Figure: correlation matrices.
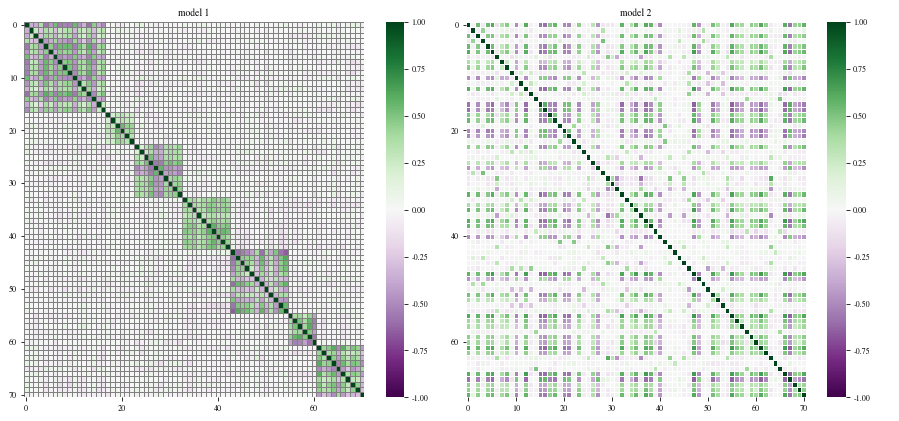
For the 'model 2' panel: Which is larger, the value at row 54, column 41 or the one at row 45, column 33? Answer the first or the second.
the first
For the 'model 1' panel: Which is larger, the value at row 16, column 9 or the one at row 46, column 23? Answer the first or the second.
the first
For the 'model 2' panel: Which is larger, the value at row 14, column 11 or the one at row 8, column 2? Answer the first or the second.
the second
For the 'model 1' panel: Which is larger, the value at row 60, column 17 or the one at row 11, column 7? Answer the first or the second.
the second
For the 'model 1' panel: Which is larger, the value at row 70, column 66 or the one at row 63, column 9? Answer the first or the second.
the second
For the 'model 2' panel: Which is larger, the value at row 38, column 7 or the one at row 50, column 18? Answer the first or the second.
the first
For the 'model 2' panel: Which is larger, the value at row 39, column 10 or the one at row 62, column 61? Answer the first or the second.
the second
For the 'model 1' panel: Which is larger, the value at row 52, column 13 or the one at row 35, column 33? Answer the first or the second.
the second
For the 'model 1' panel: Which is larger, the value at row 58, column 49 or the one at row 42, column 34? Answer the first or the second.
the second
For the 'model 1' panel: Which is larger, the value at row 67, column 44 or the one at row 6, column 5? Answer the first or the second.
the first
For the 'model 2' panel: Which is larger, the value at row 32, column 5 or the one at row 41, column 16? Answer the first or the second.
the first
